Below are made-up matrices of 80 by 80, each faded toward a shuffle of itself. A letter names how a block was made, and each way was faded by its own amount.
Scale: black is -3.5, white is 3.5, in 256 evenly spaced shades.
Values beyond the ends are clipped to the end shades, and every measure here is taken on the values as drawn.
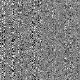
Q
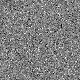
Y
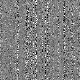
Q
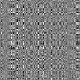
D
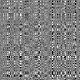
D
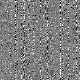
Q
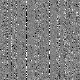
Q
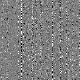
Q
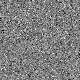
Y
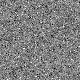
Y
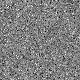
Y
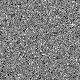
Y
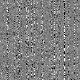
Q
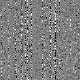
Q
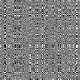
D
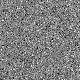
Y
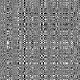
D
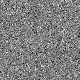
Y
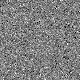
Y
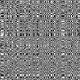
D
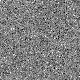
Y
